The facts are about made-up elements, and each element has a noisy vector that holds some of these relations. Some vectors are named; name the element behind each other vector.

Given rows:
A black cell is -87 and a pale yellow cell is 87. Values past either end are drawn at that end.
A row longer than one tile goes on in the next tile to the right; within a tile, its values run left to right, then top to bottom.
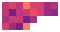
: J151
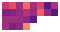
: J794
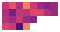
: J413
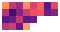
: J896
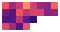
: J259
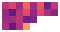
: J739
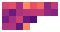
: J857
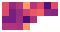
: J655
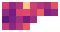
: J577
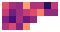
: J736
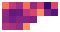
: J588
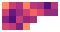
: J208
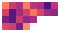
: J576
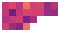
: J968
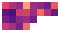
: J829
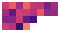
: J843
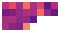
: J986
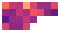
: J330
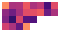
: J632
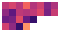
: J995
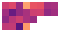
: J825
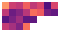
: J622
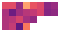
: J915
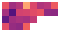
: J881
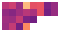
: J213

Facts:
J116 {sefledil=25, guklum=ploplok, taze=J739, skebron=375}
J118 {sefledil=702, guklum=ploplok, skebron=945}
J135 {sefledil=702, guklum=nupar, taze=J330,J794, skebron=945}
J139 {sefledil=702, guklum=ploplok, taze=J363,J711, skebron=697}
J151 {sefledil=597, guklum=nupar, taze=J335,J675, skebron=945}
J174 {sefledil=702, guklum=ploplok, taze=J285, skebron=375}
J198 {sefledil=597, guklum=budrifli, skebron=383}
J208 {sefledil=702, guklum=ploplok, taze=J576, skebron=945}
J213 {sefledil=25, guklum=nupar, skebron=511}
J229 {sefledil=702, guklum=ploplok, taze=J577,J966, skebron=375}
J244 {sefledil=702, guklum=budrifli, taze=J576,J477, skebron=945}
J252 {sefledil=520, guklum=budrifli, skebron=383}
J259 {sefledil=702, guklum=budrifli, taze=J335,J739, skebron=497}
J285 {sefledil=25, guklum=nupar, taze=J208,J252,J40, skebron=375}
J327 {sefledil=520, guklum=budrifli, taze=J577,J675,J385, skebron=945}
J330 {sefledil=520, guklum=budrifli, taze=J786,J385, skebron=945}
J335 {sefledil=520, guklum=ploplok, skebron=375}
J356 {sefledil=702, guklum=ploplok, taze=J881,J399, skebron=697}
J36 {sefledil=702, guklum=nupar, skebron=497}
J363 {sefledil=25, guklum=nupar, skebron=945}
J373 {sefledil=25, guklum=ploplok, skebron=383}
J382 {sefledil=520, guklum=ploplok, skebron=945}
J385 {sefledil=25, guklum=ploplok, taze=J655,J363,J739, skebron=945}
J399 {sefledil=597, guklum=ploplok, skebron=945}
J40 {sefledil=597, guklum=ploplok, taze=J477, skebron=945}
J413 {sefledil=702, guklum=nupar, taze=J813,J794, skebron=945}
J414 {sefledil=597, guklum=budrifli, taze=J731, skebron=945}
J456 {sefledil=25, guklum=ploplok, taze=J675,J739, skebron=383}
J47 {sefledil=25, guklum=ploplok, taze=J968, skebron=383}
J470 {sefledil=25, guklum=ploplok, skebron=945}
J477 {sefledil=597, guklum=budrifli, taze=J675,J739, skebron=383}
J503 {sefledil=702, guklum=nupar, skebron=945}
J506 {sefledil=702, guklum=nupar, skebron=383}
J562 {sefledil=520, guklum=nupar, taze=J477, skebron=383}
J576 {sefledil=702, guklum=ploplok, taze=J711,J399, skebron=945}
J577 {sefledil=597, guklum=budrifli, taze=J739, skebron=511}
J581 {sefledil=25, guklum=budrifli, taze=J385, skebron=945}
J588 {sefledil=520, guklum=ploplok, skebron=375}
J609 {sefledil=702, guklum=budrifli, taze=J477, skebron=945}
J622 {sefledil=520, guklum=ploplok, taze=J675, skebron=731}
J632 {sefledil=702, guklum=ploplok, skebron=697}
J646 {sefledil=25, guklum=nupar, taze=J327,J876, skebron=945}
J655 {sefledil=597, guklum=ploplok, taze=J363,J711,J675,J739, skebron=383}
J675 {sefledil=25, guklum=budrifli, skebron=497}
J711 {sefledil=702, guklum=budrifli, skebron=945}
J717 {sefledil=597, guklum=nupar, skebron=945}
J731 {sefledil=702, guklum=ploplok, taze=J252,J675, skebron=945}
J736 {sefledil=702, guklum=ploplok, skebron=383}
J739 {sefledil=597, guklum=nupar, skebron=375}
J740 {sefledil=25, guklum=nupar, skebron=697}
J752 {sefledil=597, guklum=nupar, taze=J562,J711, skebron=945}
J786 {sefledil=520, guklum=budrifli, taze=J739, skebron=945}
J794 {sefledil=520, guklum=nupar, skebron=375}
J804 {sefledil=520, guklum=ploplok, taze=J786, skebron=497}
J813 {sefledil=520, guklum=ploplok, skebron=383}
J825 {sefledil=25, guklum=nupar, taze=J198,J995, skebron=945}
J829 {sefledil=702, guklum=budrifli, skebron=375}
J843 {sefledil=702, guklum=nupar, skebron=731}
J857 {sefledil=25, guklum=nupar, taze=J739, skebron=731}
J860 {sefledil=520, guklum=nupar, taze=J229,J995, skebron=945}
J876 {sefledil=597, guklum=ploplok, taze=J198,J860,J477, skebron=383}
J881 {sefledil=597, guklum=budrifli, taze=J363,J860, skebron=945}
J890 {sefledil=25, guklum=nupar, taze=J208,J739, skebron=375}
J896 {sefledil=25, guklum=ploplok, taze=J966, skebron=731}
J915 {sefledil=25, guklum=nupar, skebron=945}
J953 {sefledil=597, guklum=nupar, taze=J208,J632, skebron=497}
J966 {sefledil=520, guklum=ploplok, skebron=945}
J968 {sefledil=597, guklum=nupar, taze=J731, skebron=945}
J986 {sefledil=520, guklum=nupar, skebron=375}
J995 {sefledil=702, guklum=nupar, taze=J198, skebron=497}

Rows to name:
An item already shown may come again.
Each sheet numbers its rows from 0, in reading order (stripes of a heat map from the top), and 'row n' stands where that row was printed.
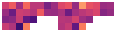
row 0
J843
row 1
J915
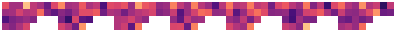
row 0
J252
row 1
J632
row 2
J915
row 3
J118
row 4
J40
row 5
J229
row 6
J813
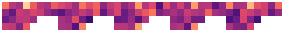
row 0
J581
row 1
J740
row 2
J876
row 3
J506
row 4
J675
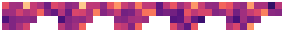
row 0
J252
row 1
J198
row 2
J382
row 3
J259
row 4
J736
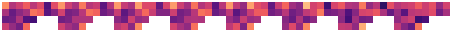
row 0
J804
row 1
J966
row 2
J385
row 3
J966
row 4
J470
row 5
J373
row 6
J174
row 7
J953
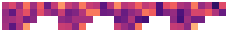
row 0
J739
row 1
J382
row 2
J804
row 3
J174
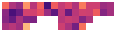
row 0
J116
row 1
J717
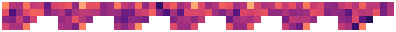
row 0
J399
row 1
J363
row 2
J335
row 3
J414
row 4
J881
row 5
J860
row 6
J36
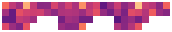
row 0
J711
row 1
J562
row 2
J477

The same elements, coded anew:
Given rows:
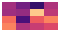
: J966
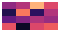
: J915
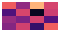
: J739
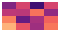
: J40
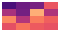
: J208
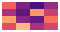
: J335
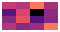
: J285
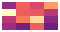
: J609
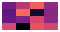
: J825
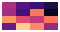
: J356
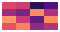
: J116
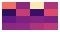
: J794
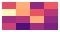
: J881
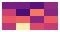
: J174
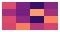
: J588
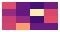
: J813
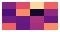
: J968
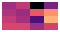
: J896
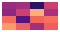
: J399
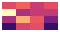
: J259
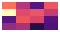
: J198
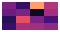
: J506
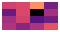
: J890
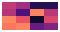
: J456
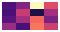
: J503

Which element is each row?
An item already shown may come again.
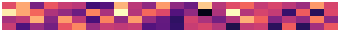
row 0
J881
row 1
J116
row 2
J252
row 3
J36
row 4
J259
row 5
J363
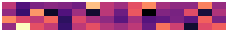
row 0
J632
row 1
J36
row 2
J953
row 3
J860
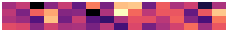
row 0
J896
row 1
J562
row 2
J577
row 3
J622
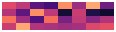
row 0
J804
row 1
J740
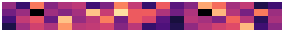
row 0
J995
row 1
J385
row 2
J198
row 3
J843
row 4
J655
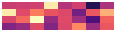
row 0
J711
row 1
J622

